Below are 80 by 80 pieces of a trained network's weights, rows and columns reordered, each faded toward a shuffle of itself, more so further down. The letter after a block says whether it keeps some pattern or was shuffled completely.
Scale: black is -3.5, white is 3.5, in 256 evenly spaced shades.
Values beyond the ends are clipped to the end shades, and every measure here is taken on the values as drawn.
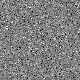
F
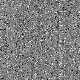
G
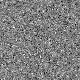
F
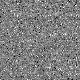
G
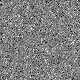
F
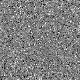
G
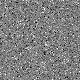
F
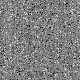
G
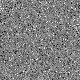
F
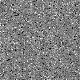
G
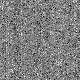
G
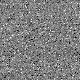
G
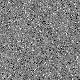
F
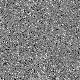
F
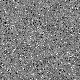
F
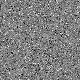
F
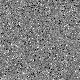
F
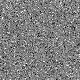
G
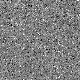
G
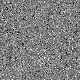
G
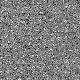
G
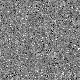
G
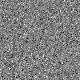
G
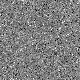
F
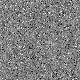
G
